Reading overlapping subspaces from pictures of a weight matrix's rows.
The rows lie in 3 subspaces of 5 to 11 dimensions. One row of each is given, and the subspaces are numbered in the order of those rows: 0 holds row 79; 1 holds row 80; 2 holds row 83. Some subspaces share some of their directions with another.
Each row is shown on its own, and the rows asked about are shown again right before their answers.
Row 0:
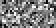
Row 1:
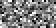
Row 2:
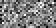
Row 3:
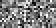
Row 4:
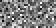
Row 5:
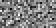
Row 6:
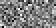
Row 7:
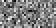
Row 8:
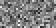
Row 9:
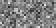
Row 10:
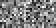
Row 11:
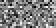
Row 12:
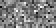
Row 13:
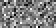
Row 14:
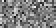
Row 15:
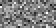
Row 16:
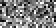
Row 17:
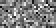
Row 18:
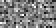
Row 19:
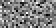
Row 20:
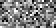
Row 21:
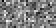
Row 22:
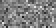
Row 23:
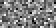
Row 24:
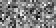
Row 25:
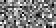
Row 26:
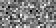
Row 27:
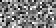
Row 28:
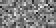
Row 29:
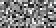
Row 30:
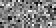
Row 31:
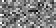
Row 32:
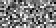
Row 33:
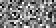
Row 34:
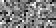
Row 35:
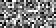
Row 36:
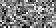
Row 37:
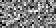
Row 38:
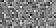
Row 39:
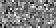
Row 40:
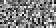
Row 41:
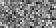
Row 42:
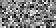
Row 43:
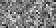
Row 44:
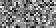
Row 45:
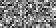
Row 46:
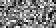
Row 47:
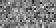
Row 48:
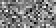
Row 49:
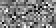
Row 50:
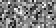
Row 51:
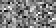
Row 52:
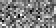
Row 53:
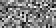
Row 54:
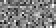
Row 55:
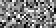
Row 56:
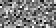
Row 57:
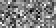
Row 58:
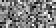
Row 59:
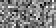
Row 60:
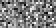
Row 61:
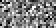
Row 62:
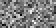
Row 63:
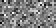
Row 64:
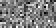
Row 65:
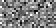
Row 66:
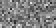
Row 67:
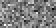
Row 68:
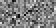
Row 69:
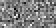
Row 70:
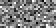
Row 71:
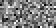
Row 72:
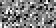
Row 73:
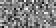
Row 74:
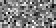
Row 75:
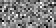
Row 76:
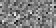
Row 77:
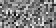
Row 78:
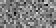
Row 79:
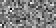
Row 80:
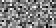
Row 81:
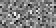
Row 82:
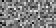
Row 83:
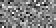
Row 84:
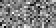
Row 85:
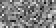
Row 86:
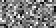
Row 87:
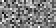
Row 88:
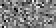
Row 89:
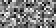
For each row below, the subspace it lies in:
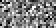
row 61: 2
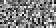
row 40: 0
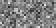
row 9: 1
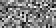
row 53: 2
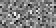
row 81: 0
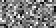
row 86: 1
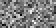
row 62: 0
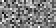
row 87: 2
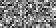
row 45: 2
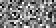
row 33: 0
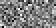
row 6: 2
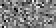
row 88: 2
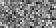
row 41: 2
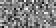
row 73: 2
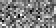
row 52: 1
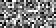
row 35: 2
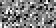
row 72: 0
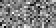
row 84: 2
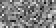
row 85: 0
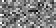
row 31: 1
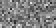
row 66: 0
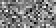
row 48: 2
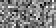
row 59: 0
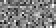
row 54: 0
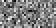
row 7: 2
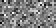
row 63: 1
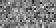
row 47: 2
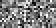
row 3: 2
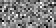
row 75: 1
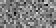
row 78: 0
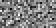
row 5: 2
